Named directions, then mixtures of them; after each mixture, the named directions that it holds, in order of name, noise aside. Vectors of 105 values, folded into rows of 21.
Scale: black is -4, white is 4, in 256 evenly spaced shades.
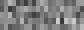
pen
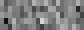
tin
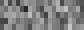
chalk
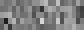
chalk, pen, tin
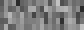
chalk, pen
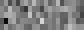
chalk, tin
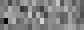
chalk, tin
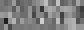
chalk, pen, tin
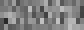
chalk, pen, tin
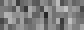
chalk, pen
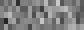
chalk, pen, tin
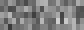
pen, tin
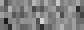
tin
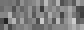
chalk, pen, tin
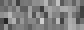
chalk, pen, tin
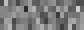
chalk, tin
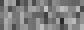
chalk, pen, tin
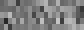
chalk, pen, tin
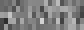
chalk, pen, tin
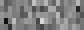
tin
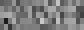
chalk, pen, tin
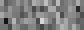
tin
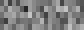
chalk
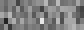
chalk, pen, tin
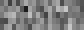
chalk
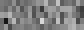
chalk, pen, tin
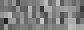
chalk, pen, tin
